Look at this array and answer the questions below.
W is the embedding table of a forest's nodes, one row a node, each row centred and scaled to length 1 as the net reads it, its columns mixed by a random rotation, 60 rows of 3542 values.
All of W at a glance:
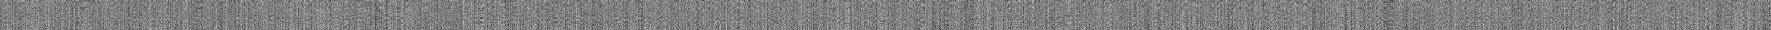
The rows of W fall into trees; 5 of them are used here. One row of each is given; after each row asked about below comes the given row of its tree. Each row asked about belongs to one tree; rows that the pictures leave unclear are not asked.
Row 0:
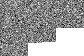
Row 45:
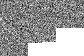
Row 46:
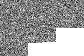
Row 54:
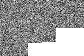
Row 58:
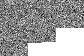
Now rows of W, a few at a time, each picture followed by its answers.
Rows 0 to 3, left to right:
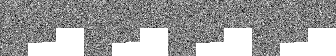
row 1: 0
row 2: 58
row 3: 0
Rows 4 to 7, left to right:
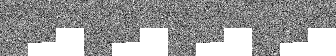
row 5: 58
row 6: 45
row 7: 54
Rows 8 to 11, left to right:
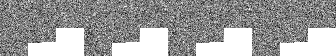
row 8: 58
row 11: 45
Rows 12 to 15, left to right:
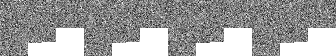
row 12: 54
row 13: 0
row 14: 58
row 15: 0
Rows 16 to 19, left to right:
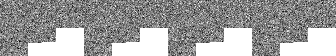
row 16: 58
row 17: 58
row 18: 58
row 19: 54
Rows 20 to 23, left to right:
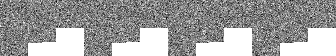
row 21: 45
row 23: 58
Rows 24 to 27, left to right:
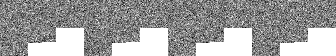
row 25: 46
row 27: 45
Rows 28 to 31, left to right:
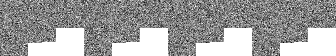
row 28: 0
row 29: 54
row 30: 58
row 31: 54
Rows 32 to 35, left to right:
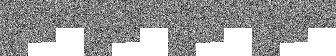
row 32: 54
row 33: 58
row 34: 45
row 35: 45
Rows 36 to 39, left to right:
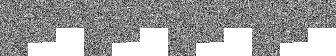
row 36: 45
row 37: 46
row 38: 54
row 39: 54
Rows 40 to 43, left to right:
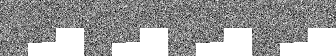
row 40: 58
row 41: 54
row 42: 58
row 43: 58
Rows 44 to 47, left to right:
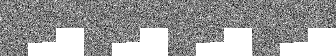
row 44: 45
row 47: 58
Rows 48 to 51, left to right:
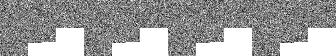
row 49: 54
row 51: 54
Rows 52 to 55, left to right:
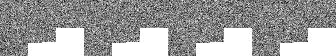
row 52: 46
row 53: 45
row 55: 54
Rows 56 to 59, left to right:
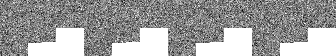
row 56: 54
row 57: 46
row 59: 54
